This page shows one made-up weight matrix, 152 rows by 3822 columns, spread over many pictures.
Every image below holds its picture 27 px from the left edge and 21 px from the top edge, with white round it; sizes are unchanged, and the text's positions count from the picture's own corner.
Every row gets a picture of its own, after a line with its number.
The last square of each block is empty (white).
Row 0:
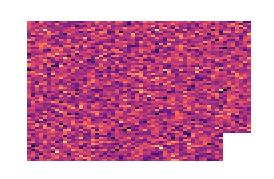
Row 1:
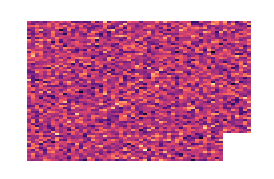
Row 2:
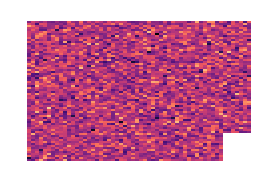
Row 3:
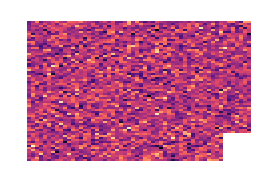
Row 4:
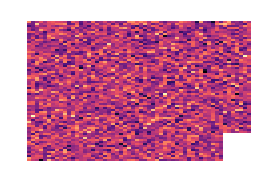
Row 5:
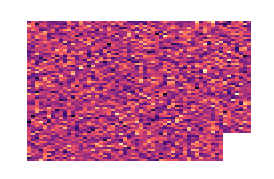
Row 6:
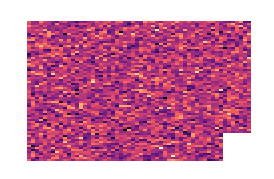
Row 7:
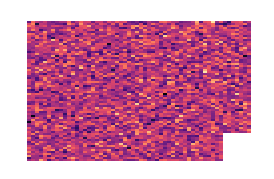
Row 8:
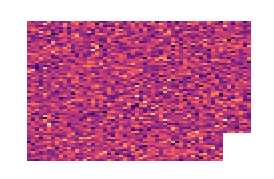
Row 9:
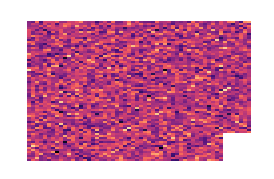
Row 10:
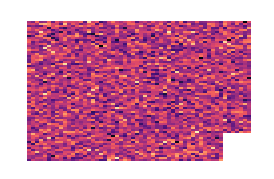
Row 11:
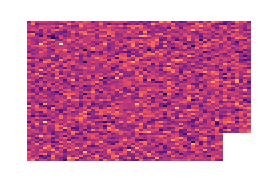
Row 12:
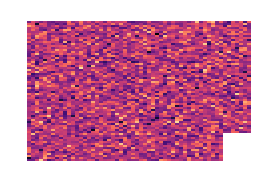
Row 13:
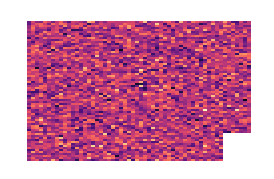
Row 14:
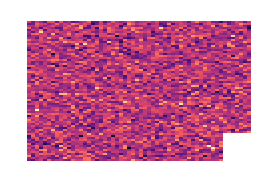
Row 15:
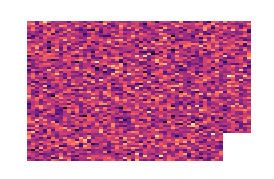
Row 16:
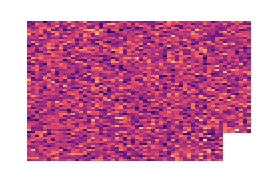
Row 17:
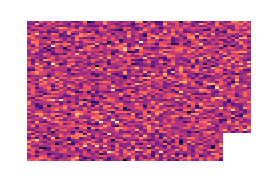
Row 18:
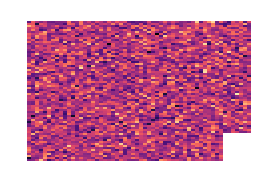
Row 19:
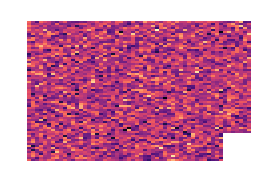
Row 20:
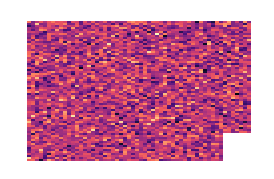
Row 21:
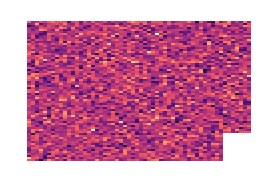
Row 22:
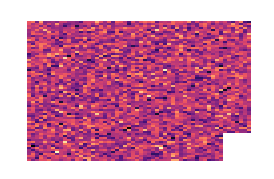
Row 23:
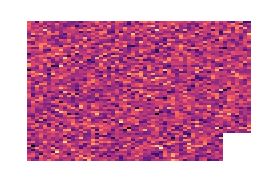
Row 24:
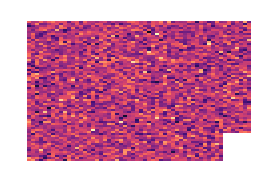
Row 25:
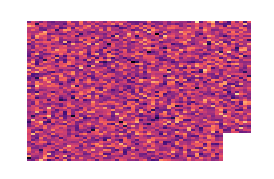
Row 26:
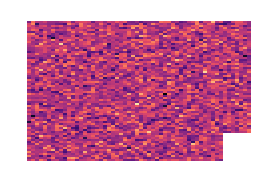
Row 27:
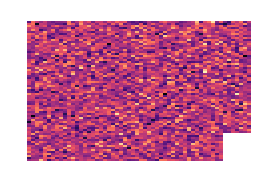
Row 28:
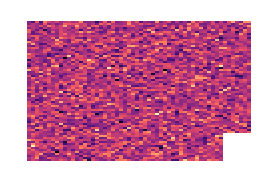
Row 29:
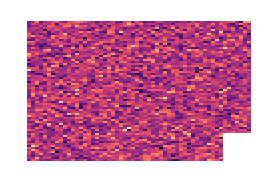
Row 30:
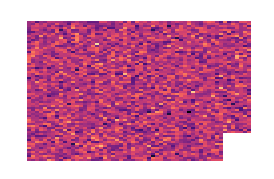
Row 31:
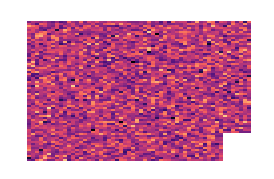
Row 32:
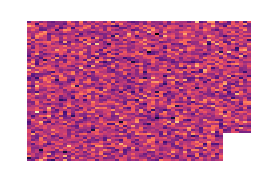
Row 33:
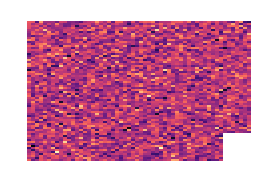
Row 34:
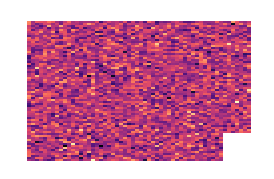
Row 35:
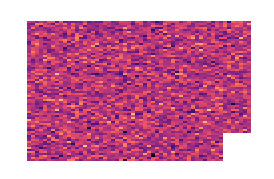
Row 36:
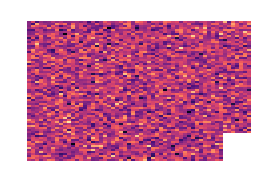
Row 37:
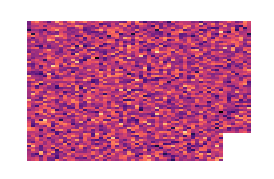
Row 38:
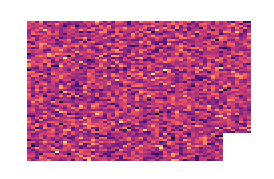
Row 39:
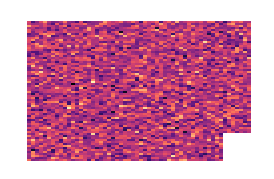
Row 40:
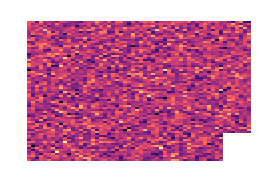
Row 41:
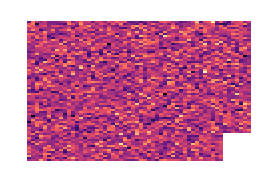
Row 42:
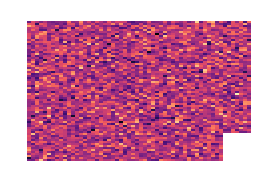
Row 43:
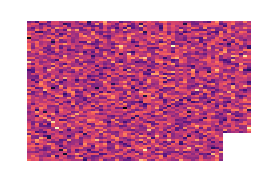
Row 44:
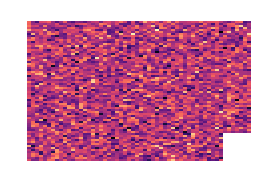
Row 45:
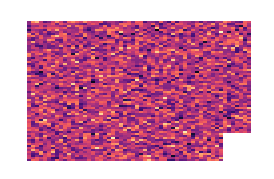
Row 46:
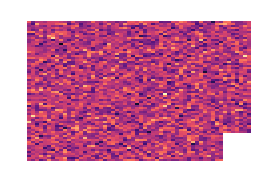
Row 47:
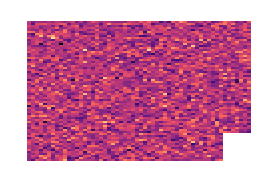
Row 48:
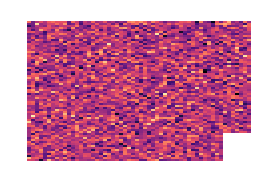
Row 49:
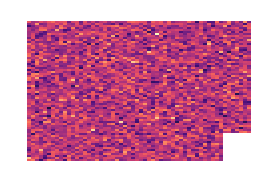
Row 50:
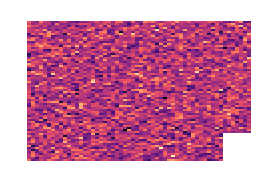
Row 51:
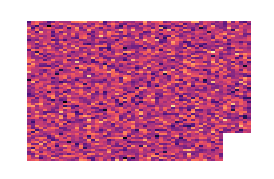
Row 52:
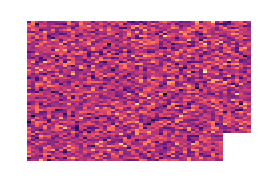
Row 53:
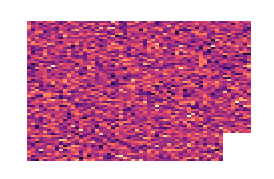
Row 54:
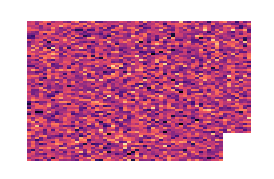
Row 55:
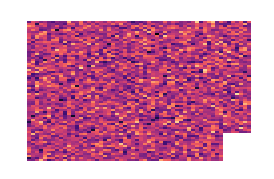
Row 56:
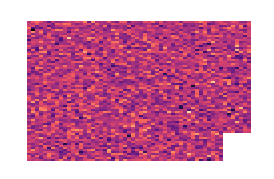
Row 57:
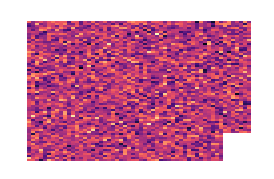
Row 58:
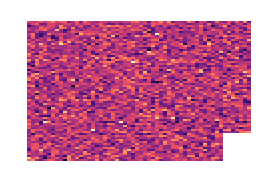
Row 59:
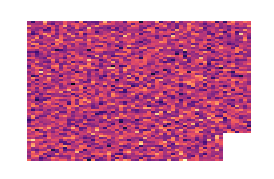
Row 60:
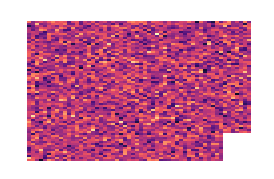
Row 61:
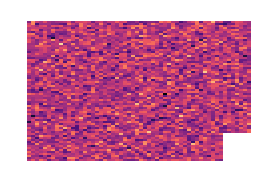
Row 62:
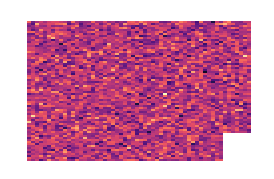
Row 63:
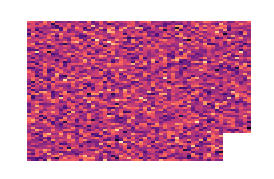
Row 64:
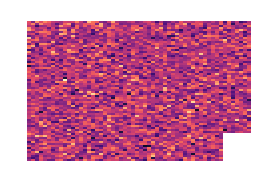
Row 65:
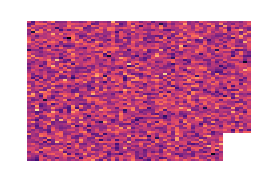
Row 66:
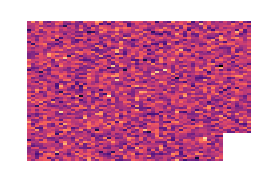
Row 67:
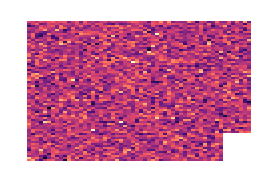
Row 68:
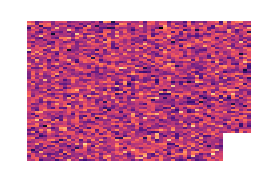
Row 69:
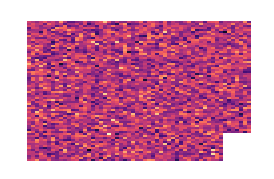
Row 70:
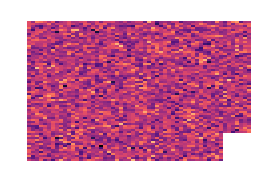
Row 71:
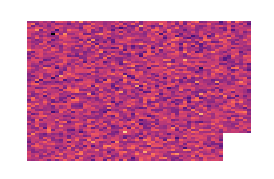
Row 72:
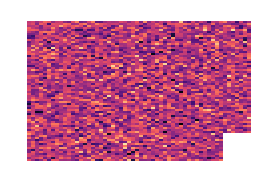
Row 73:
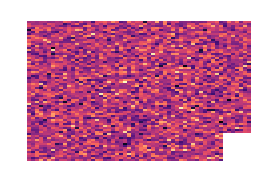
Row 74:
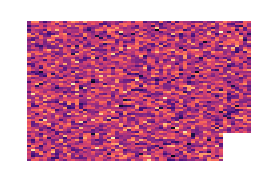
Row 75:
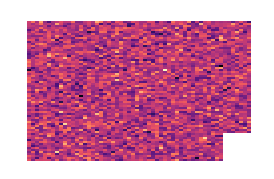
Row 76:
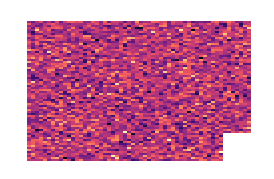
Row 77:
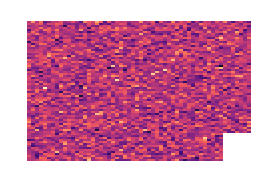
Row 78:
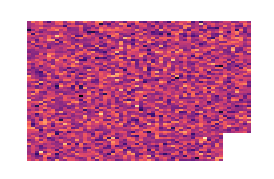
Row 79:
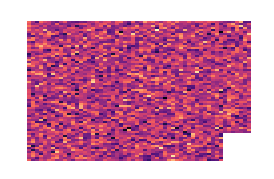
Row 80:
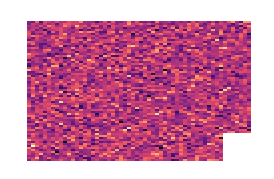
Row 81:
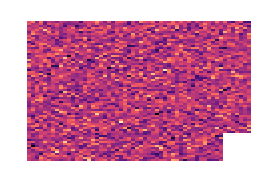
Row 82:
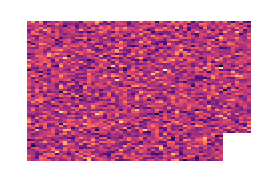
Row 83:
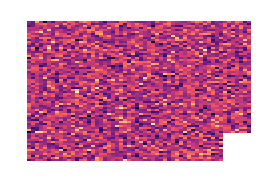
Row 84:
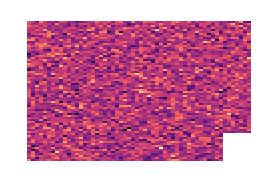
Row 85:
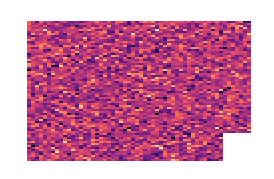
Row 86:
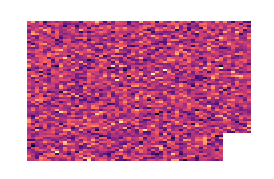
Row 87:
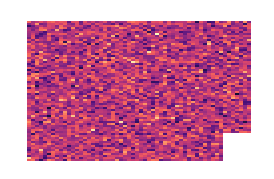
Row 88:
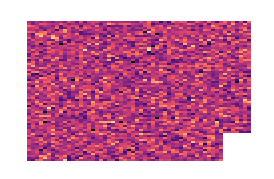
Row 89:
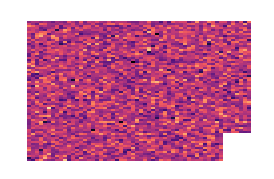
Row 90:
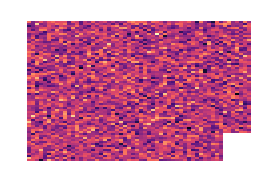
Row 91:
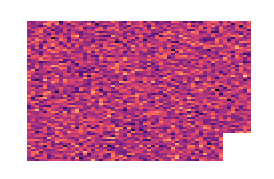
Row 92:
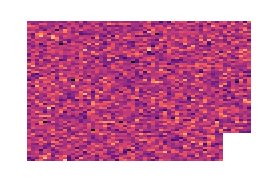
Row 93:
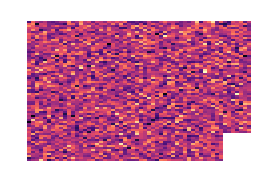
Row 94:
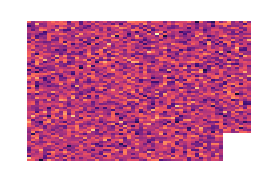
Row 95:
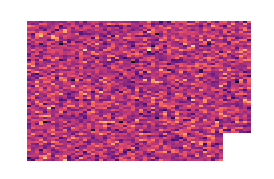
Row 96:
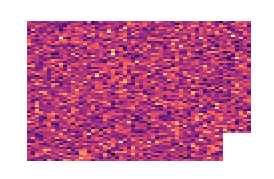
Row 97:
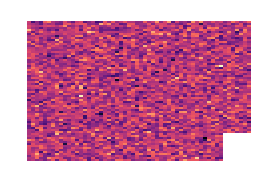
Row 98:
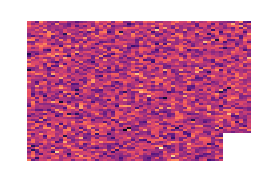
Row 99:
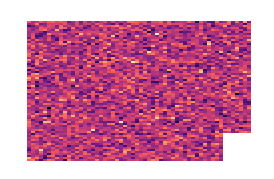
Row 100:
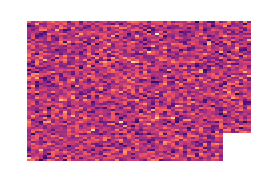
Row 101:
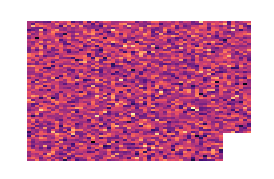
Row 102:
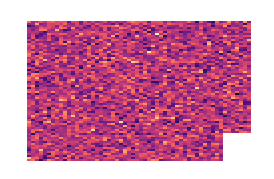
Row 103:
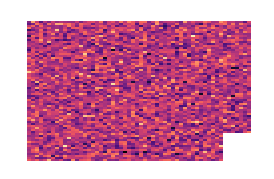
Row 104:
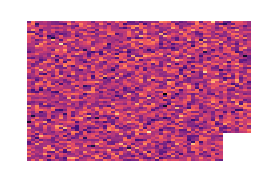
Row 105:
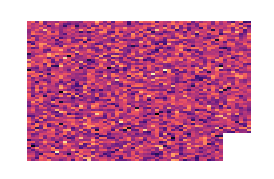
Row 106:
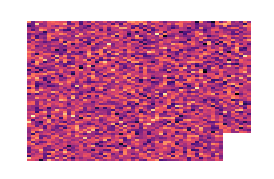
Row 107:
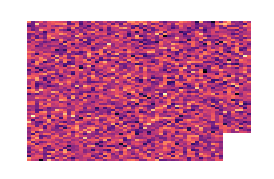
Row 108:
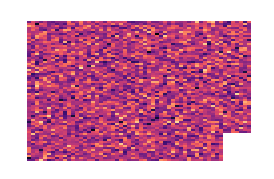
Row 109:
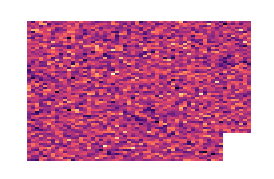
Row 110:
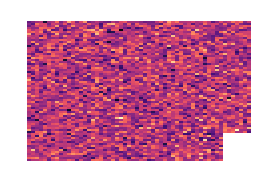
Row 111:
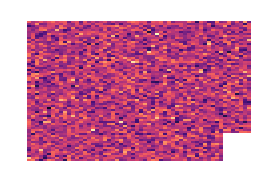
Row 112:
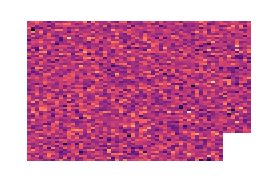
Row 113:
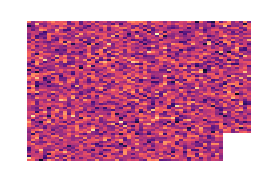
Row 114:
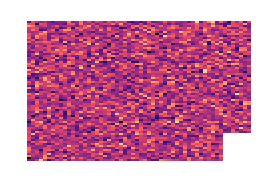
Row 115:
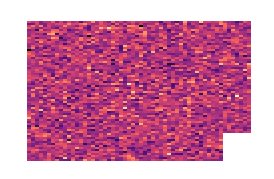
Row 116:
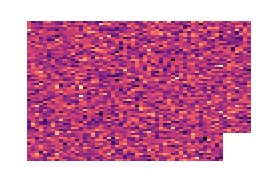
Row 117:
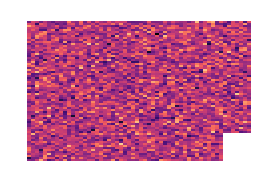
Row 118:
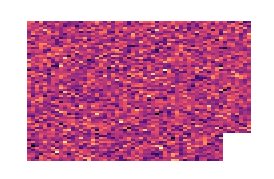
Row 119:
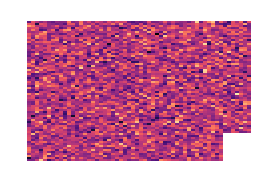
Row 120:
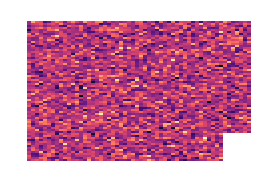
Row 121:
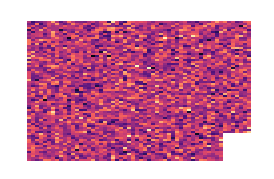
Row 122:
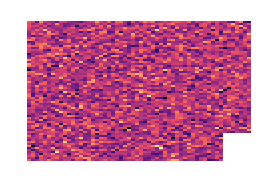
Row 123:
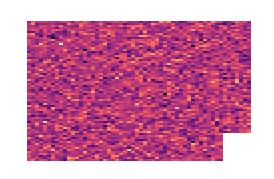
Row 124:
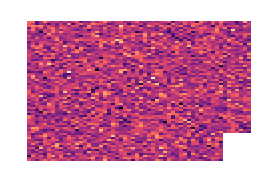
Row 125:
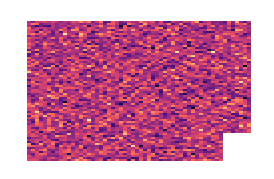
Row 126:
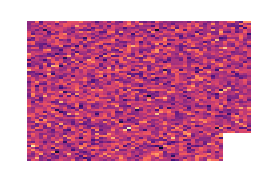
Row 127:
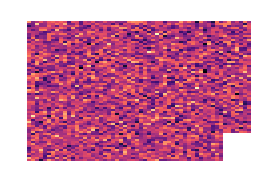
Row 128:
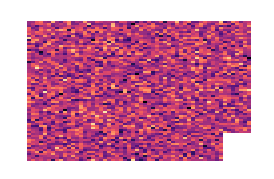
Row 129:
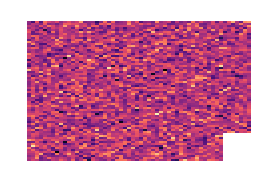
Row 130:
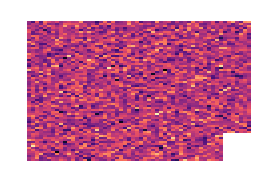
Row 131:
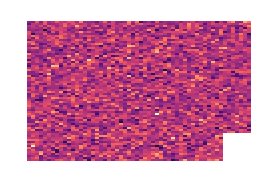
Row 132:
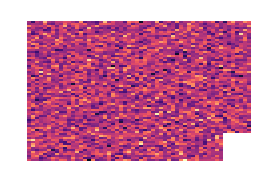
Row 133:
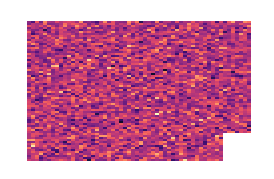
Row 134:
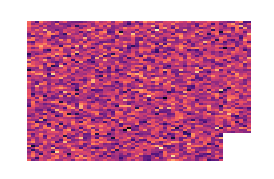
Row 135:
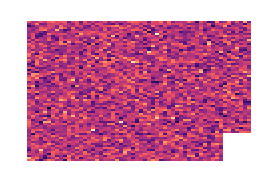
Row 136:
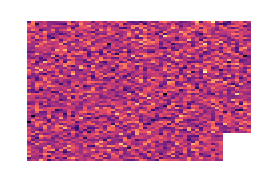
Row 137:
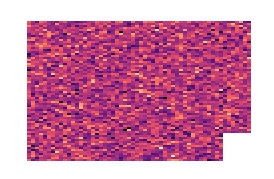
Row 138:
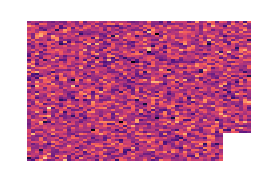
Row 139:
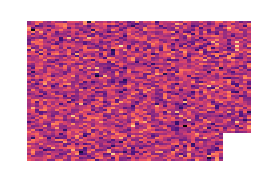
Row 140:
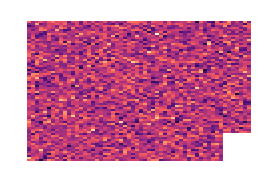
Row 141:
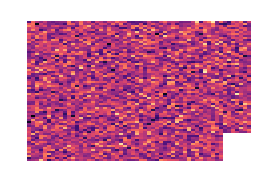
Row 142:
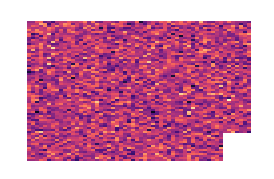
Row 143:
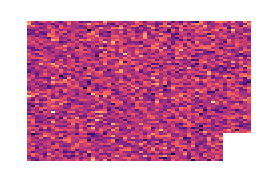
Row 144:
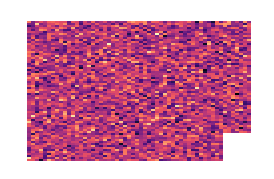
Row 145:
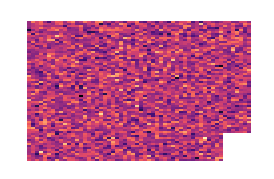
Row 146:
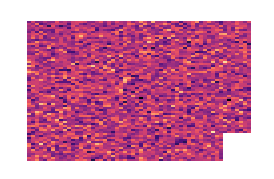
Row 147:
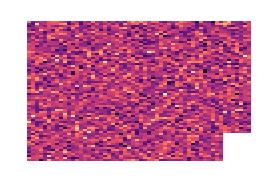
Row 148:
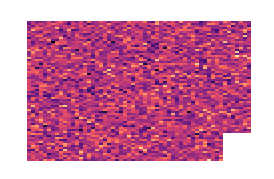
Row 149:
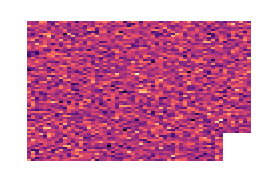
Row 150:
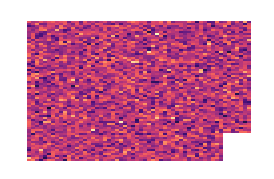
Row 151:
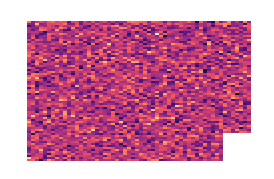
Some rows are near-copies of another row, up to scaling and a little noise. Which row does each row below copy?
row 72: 54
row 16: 110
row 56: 112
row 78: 145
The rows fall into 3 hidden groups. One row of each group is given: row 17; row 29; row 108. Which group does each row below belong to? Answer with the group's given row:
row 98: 29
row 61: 108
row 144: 108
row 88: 108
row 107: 108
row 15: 17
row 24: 108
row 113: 108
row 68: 17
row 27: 108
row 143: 17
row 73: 17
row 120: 29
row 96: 17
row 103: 17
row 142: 17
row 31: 108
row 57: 108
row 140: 108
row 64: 17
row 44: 29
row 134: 29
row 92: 108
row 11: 108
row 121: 17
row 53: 17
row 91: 17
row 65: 17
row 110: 17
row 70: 17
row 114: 108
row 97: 29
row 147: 108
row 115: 17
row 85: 29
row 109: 17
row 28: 29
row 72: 17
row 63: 17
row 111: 108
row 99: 108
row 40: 29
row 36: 17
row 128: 17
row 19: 29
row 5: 108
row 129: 29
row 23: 29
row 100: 108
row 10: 17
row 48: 108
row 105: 29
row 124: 17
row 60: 108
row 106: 108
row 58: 108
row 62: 108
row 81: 29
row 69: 17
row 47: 108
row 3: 29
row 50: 29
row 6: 29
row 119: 108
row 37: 29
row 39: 29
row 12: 108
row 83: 17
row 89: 108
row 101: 17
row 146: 17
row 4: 108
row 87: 108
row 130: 29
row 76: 17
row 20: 108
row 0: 29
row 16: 17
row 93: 108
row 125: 17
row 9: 29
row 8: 17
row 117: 108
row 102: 108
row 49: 108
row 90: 108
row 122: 29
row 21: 108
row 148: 17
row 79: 29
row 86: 29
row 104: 108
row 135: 108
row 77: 29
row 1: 17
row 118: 29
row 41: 108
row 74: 29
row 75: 29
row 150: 108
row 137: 29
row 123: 108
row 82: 29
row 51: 17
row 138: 108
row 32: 108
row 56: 17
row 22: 29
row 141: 108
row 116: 29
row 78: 29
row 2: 108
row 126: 29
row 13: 17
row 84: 29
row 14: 17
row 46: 108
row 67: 108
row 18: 108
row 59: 29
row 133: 29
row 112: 17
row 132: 29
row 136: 108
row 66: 29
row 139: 17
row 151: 108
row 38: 29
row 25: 108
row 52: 108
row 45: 29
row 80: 29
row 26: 108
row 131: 29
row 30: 17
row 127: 108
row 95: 108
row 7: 108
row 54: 17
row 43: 17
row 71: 17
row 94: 108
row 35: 17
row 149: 29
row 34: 17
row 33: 29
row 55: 108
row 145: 29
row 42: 108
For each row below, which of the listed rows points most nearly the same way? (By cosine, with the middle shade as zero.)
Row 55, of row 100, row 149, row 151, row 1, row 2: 2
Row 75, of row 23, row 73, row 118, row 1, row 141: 118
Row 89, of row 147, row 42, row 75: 42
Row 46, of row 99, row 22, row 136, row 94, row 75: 94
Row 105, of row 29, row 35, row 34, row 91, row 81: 81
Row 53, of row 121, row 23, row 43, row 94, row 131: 121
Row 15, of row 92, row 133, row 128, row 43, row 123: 43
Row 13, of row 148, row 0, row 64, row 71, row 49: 148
